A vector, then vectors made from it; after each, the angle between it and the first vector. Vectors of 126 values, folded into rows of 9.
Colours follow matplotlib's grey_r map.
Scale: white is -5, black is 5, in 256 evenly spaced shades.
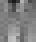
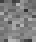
partly aligned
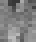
nearly parallel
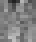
nearly parallel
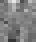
nearly opposite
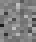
orthogonal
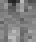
nearly parallel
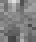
nearly opposite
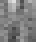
nearly opposite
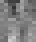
nearly parallel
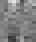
nearly opposite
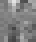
nearly opposite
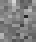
partly opposed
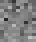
partly aligned
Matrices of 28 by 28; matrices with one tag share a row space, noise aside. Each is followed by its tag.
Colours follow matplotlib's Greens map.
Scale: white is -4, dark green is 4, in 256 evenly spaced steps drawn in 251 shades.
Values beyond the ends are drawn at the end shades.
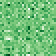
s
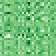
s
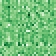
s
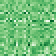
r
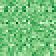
r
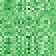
s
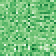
r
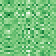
s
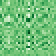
s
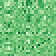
s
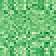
r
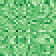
r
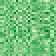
r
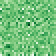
s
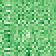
s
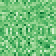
r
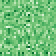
s
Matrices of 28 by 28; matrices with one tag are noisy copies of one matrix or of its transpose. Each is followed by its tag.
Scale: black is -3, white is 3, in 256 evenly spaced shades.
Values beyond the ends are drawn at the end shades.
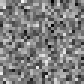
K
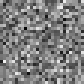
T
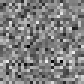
T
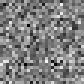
T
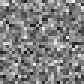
K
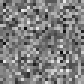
T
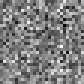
T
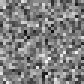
K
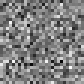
T
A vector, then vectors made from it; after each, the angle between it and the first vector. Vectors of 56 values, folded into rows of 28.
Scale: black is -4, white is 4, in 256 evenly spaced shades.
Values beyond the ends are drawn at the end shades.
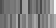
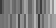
nearly parallel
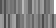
partly aligned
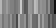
nearly opposite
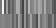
partly opposed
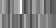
partly opposed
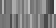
orthogonal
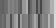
nearly parallel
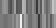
partly aligned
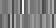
orthogonal
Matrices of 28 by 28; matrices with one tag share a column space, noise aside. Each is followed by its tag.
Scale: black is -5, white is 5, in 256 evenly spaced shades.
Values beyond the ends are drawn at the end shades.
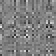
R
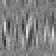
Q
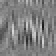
Q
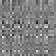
R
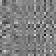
R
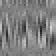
Q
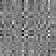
R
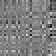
R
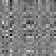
R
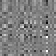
R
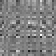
R
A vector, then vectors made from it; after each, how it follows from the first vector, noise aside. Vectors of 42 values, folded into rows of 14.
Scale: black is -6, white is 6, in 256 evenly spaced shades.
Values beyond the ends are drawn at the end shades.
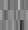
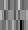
scaled up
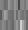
negated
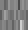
negated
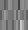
negated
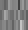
negated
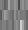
negated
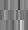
negated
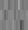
shrunk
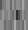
wrapped around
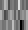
scaled up
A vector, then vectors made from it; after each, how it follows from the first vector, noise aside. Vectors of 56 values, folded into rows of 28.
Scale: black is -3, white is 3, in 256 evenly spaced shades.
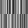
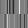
partly zeroed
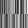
wrapped around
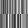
reversed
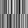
negated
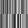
reversed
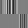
partly zeroed
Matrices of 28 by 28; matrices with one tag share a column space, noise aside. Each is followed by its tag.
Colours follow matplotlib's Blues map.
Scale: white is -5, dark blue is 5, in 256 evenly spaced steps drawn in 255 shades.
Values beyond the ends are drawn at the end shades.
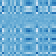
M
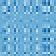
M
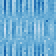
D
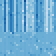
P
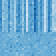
P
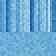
P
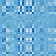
M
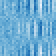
D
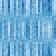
D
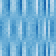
D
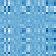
M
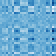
M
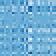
M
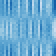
D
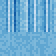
P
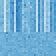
P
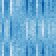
D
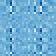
M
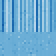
P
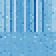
P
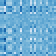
M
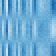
D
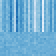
P
